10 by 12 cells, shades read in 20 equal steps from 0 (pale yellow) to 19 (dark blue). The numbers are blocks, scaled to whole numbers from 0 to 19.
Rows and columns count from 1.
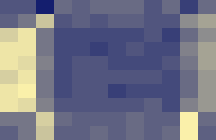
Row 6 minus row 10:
-10 -10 7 2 1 2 1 2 1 3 12 -5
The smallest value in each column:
1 0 3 12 13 12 12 12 13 12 0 7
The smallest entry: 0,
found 3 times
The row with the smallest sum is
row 9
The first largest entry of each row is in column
3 4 10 6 4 4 7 10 5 1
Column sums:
61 54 94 140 138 138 140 136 140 141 92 91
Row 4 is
1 1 11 15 15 16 15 14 15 15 10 7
